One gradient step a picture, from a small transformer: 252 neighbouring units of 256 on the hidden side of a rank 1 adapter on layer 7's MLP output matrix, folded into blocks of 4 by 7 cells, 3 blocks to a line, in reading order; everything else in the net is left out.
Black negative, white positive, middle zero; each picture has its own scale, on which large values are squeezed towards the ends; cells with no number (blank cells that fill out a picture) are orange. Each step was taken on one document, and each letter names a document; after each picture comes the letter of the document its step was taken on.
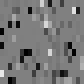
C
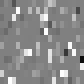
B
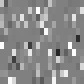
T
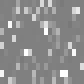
C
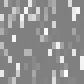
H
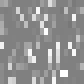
T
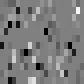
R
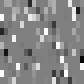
H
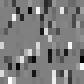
B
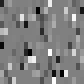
T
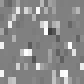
C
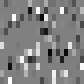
B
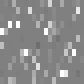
R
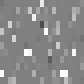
C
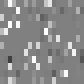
R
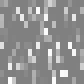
T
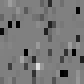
R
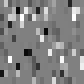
H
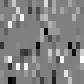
B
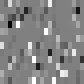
R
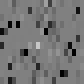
R
